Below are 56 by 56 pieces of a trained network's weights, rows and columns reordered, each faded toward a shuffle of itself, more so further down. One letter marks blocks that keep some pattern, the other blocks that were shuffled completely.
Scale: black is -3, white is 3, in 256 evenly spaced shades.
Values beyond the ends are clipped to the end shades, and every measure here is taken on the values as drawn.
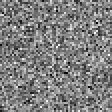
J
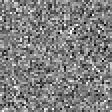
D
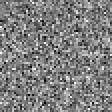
J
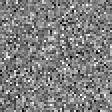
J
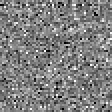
J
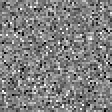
D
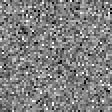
D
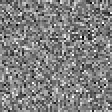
J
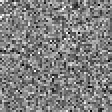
D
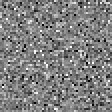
J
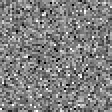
D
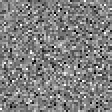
J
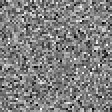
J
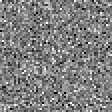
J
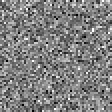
J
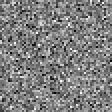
D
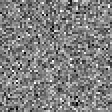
J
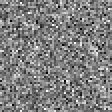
J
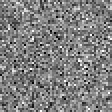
J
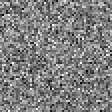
J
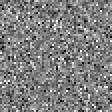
J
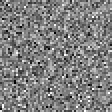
J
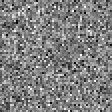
D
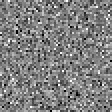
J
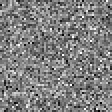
D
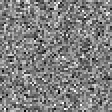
J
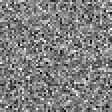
D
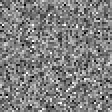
D
